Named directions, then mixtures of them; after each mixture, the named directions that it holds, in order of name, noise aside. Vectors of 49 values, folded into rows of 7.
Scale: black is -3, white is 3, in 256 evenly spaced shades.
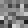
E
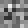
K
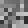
E, K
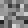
E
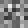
K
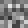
E, K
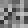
E, K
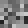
E, K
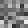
E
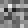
K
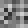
E, K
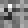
K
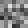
E, K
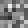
E, K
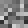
E, K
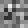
K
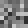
E, K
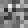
K
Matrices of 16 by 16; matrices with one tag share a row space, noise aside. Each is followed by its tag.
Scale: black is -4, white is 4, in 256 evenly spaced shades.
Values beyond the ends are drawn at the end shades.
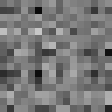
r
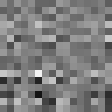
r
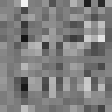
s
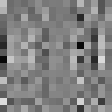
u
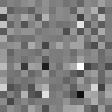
u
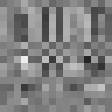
s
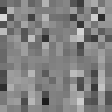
u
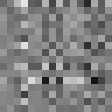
s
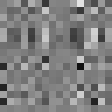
u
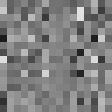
u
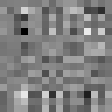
s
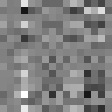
s
